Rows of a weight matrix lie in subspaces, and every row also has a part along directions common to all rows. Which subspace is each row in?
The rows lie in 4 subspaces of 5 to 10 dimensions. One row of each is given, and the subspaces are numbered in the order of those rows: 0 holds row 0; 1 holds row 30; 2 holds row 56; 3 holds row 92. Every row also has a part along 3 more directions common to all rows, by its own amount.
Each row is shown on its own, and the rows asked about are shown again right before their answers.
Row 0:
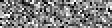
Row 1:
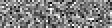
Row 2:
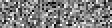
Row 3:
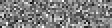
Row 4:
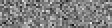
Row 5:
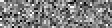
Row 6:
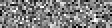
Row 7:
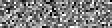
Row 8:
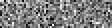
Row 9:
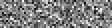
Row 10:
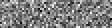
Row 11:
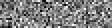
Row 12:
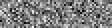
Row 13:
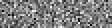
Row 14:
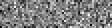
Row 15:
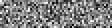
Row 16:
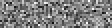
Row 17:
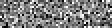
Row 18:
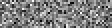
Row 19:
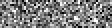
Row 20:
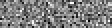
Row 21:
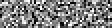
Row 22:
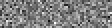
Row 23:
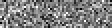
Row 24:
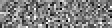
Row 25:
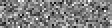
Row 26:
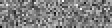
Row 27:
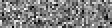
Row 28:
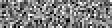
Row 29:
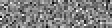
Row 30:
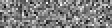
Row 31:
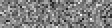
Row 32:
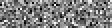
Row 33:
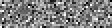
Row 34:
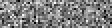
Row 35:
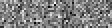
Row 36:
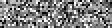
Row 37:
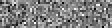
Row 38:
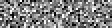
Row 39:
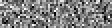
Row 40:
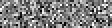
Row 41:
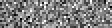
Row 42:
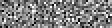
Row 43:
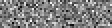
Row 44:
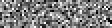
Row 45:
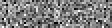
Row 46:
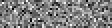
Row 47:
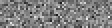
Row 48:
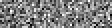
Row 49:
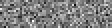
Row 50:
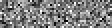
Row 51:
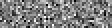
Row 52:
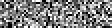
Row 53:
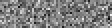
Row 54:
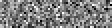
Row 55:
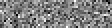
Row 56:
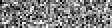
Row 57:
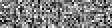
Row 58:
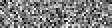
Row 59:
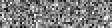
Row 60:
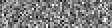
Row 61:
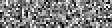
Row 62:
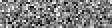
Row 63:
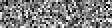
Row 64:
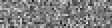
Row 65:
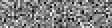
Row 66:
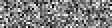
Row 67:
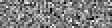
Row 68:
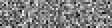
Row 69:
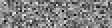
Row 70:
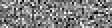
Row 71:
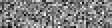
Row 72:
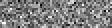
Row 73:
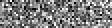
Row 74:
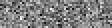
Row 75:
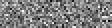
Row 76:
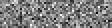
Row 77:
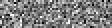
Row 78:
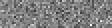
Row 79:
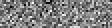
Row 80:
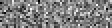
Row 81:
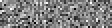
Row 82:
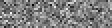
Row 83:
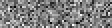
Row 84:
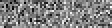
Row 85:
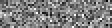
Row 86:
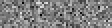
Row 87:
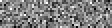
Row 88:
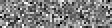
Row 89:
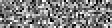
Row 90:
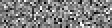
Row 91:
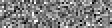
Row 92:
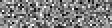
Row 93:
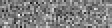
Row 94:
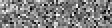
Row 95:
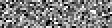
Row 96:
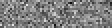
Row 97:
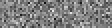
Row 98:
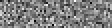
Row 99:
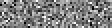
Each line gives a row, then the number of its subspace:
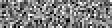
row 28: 2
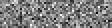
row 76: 1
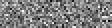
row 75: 1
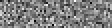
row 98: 0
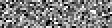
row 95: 1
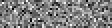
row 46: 1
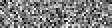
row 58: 0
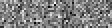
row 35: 0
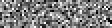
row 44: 1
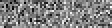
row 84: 0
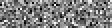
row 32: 0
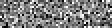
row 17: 2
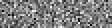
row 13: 3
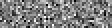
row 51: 0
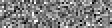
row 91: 1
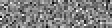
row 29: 2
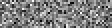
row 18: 1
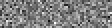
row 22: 1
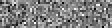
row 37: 2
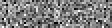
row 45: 2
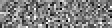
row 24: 2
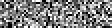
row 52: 1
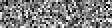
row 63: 1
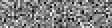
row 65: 3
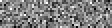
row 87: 2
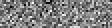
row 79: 3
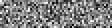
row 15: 2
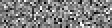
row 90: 3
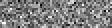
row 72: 0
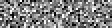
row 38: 3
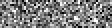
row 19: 1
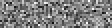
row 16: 0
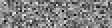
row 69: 0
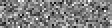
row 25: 0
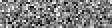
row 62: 2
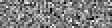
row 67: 0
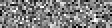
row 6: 1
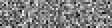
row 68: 1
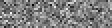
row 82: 0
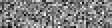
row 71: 1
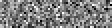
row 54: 2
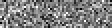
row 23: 2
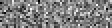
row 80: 2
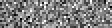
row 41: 2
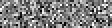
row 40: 1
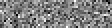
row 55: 0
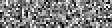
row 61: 1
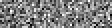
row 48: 3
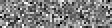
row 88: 2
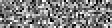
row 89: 0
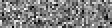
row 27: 2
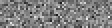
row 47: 2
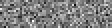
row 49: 1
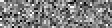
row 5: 0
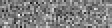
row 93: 2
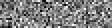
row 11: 1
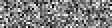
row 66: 2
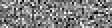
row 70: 3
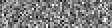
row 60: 2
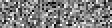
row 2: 3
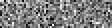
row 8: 0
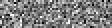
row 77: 2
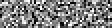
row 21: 1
